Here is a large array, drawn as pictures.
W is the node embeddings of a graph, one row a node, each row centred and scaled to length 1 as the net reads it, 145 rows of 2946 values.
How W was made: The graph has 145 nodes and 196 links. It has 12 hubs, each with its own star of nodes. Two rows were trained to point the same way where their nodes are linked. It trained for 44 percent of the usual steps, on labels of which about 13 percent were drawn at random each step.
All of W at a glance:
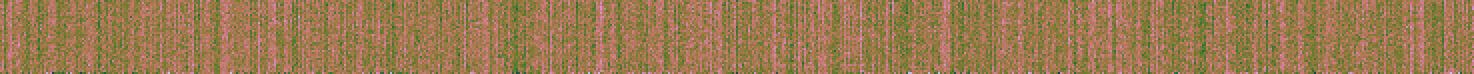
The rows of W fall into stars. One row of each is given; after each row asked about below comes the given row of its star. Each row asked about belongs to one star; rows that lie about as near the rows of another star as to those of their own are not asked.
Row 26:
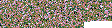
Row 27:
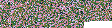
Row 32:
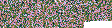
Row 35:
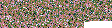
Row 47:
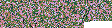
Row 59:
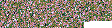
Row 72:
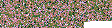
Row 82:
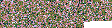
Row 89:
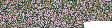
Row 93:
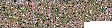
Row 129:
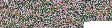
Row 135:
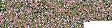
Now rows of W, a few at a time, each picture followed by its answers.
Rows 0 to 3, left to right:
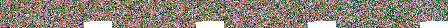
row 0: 89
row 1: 93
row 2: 59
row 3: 93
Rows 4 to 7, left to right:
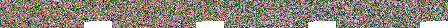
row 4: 82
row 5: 35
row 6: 135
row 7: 82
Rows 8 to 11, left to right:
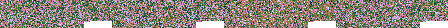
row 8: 26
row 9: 82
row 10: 59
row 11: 35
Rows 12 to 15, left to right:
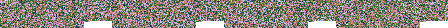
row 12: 26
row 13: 135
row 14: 35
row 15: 72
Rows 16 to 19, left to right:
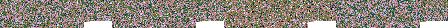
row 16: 82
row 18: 135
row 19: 93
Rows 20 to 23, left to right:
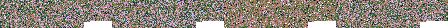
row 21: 26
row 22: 32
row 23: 26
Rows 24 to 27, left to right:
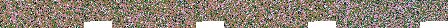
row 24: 72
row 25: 27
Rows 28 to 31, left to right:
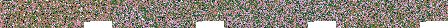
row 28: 93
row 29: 59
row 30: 93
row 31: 47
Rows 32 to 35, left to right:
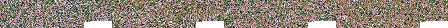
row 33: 59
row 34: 135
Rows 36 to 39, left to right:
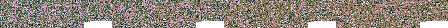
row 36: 26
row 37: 135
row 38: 82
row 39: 26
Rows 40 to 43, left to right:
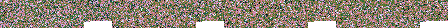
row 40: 26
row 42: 93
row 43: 135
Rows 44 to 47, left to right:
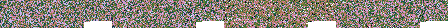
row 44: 59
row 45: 82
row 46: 32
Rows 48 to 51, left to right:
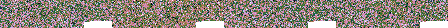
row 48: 35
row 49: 93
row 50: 35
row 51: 59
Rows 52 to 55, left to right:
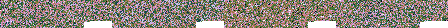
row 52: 129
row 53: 47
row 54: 26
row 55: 129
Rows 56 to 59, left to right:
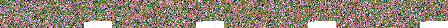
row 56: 35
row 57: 82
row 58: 27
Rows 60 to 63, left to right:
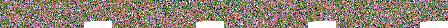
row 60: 27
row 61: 89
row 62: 47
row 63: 89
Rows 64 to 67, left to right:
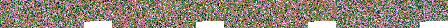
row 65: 59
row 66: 26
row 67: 135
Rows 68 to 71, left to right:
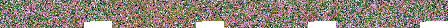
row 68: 93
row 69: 89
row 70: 129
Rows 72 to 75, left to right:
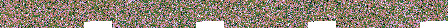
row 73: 35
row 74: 82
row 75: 93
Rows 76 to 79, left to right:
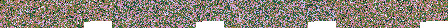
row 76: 47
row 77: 72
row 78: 72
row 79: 93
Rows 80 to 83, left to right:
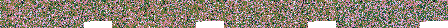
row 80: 72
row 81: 32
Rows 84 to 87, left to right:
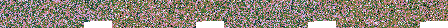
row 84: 47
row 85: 89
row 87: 47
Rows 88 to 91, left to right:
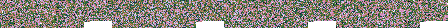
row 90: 35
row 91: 89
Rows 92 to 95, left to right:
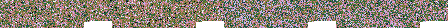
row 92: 27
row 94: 32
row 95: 89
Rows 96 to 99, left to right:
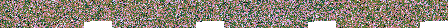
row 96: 82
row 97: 82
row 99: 27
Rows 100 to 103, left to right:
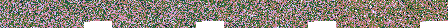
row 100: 35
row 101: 35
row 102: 89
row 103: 32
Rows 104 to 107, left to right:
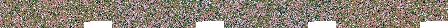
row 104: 32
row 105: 93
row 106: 129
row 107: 47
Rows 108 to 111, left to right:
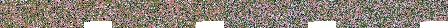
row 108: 82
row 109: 129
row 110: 89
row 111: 35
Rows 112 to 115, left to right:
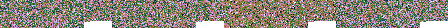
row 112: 89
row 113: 26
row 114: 27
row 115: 82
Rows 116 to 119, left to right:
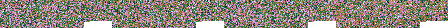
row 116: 27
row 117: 89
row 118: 59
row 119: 129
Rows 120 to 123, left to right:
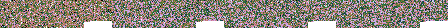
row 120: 59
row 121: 35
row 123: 135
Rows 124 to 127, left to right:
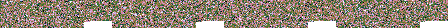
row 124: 59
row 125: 135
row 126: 72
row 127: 129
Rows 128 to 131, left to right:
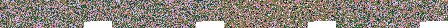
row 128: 27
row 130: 135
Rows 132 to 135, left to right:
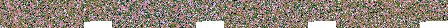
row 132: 72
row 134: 59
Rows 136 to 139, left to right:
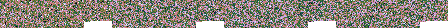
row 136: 47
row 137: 82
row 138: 35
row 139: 129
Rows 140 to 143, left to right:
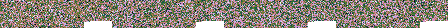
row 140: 59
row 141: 72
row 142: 27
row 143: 59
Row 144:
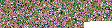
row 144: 89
